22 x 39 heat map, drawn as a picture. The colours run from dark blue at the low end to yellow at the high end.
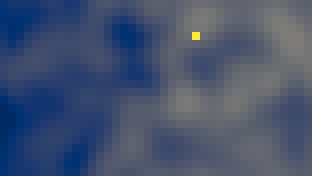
Slope: up to the right. Average level on the scale: 30%. Grain: blotchy. Lone odd cells: 1, higher than its neighbours. Roughest part: top middle.
